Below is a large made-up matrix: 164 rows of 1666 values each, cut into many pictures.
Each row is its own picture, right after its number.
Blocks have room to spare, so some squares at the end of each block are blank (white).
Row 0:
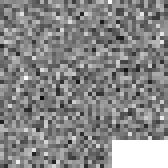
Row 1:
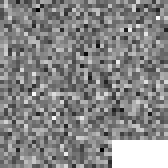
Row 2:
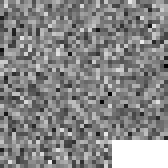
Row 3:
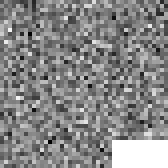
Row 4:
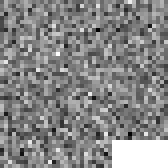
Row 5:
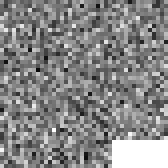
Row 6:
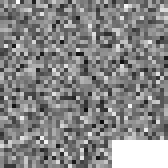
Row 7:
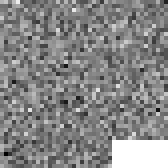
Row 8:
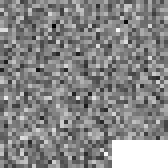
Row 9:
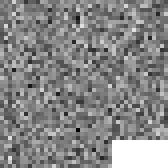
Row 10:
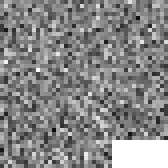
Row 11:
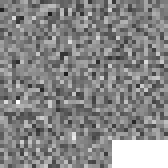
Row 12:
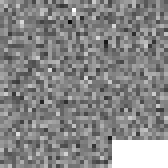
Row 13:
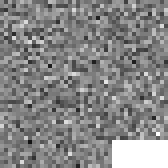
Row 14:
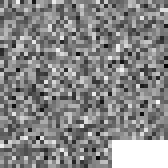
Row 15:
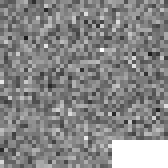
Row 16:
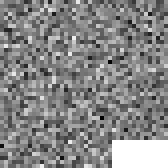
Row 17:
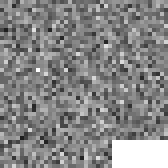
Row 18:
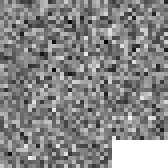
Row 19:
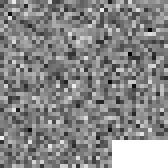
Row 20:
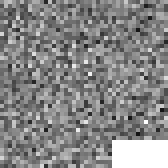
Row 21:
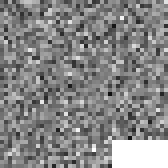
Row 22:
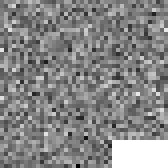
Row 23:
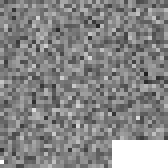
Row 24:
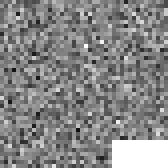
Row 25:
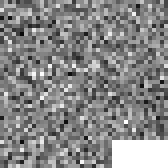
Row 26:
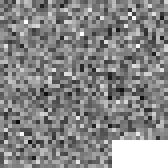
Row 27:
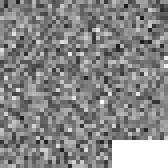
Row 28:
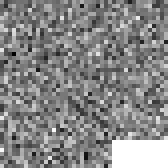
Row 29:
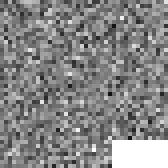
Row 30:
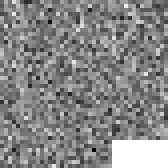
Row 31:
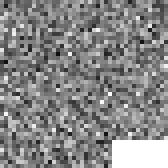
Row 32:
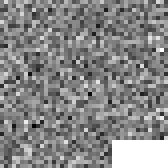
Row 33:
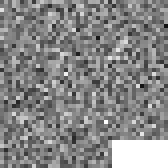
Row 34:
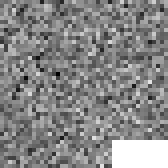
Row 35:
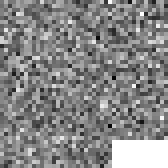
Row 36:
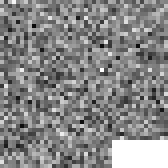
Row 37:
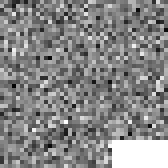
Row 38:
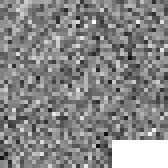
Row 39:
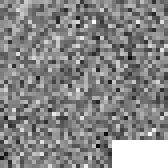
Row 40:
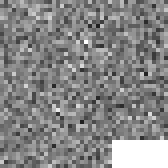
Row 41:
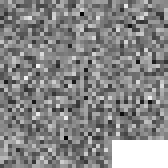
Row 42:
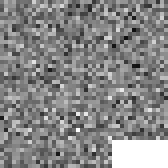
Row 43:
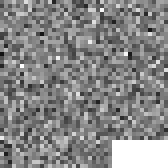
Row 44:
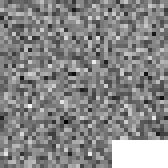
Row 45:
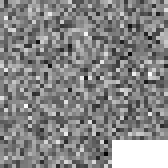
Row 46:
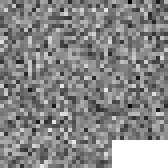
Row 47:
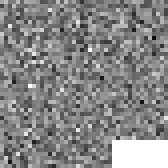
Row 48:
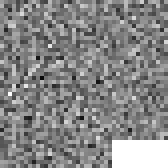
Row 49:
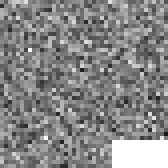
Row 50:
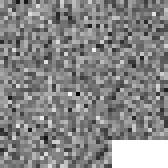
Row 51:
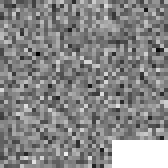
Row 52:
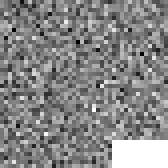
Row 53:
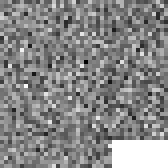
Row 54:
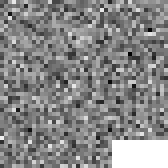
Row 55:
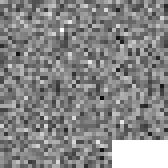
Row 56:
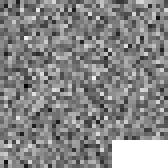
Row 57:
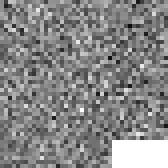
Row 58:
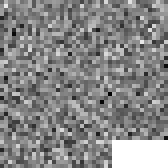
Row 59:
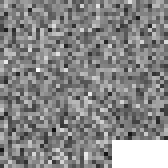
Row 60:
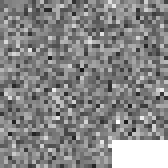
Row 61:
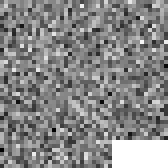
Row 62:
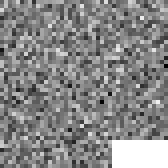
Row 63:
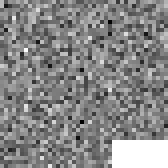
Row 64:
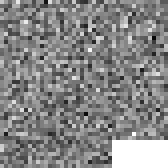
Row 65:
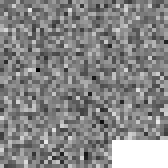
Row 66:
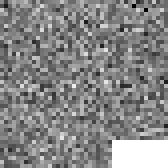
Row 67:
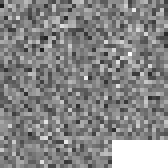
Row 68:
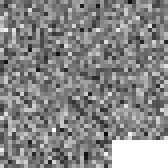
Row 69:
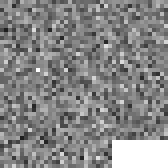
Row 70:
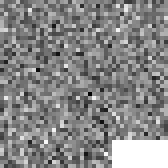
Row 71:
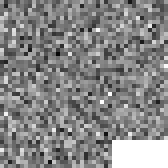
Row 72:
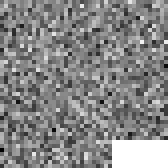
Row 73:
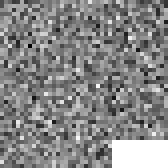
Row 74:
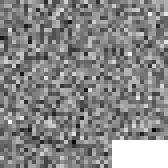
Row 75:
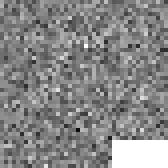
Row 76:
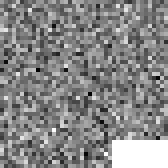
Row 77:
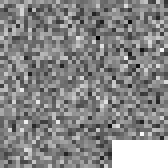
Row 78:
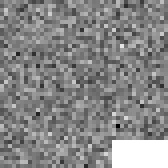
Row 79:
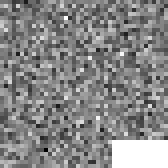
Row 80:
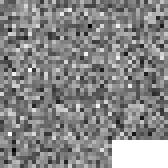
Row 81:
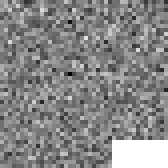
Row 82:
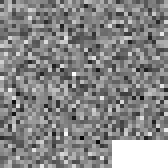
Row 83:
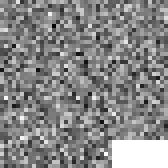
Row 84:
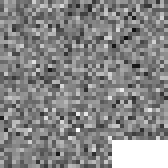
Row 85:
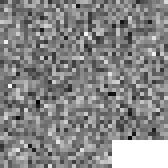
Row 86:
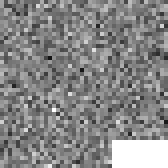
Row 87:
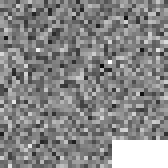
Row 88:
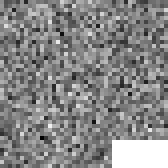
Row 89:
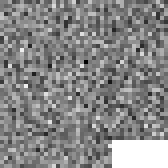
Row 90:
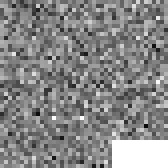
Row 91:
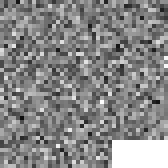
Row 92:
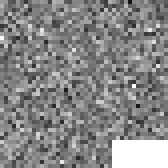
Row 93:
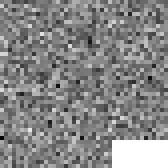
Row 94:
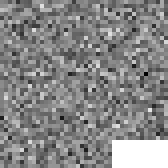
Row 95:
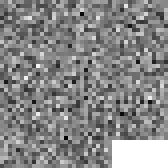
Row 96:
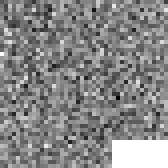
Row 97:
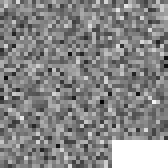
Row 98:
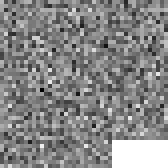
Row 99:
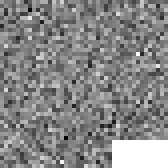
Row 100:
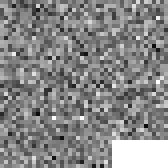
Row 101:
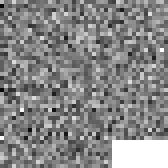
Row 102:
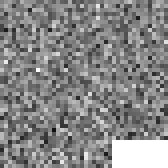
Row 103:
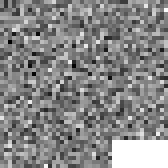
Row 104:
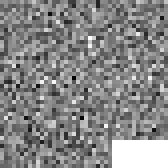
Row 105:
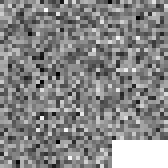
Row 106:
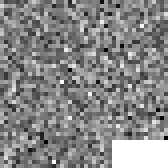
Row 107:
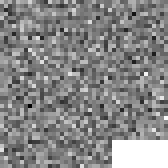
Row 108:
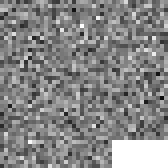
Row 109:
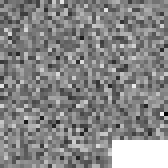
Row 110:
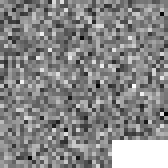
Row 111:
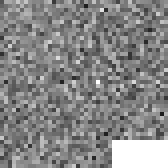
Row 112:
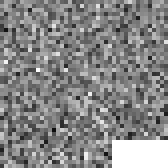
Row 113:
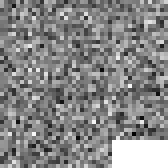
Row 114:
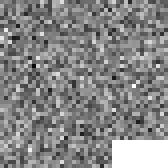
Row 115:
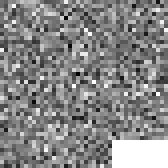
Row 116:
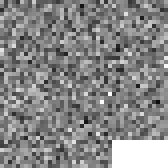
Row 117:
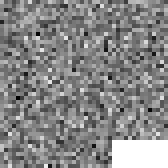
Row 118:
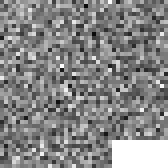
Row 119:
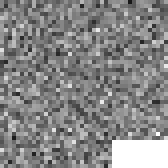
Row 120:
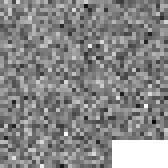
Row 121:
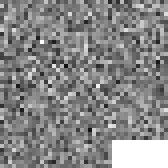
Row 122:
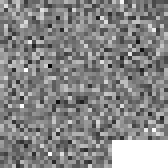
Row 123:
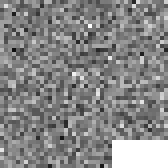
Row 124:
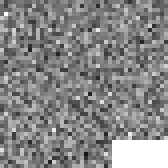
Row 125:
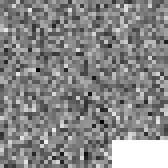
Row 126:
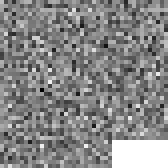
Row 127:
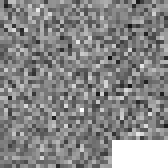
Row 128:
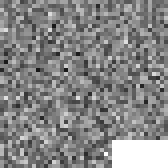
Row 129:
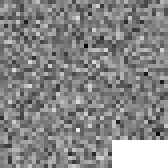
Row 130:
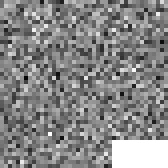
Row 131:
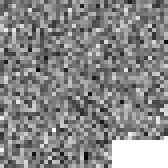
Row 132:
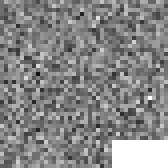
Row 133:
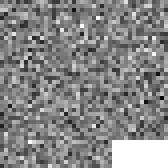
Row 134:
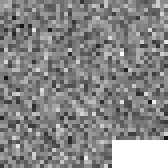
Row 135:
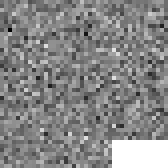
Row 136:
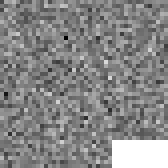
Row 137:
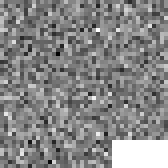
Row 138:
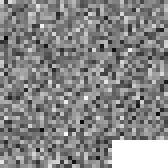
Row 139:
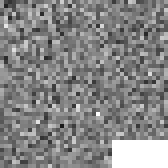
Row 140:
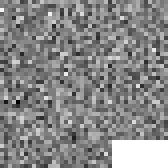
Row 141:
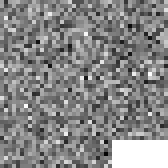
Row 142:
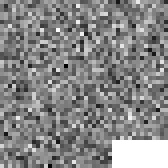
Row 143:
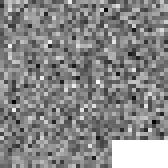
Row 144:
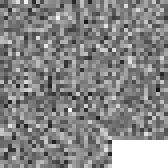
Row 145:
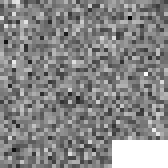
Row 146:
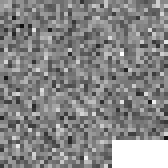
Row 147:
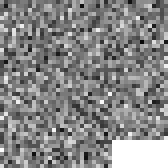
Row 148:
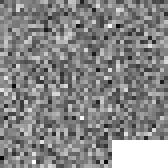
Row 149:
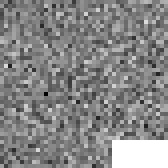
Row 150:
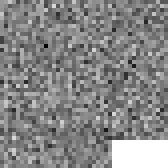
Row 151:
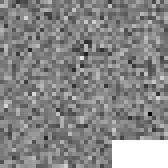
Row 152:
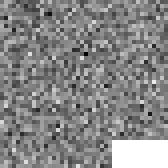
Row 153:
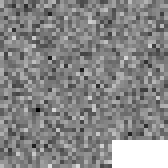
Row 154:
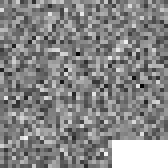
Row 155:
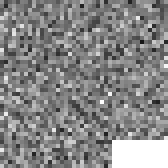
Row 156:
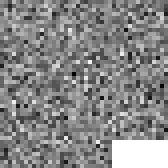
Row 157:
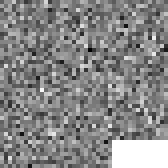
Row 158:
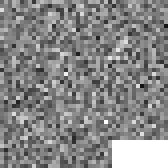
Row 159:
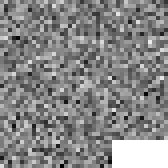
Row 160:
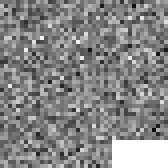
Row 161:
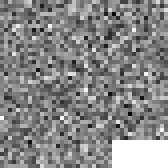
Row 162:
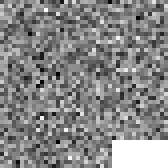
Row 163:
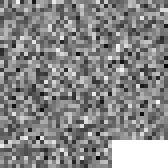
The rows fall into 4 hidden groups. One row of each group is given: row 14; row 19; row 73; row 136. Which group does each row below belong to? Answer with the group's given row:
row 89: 73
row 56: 136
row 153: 73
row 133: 136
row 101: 19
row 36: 73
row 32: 19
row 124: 14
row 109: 19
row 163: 14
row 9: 136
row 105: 19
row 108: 136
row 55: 19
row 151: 73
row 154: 14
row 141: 73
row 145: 136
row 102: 14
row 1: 73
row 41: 19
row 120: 19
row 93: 19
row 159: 19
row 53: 73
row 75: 136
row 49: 73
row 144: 73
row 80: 73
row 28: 14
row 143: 19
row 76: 14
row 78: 19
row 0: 19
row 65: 14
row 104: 19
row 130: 19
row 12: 136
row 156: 19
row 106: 19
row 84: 136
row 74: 19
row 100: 73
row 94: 136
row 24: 136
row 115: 73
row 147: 14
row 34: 19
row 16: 19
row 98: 136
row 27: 14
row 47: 136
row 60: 73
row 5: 14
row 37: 73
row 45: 73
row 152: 73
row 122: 136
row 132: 19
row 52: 73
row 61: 14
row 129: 136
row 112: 14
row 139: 73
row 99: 19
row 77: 19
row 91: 14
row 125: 14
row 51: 73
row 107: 136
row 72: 14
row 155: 14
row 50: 73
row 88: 73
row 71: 14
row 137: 14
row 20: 136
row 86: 73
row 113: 73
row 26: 136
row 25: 136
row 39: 19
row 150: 73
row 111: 19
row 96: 19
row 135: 73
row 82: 19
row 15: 73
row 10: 14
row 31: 14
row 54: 19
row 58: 14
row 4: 14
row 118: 19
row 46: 19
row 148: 19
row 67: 73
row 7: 136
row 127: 73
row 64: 136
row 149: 73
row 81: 136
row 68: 14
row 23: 73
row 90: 73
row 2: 14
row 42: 136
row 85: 136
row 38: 19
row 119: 14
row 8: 14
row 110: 19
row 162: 19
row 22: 73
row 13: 136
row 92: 19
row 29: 136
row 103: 136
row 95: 19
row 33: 14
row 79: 73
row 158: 14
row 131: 14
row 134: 14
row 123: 73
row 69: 14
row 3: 73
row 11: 14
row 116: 14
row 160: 136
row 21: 136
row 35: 19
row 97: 14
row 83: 14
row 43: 19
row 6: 14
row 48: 19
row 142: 136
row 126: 136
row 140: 14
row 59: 14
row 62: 14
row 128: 14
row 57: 73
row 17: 14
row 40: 73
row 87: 19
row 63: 73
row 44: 136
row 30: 136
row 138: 73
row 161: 136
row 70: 14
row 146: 14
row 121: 136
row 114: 19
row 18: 136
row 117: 136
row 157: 136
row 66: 73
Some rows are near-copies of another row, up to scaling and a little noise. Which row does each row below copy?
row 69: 17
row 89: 53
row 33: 158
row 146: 134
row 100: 90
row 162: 105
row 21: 29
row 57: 127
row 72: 61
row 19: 54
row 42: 84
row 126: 98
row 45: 141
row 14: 163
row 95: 41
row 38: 39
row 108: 133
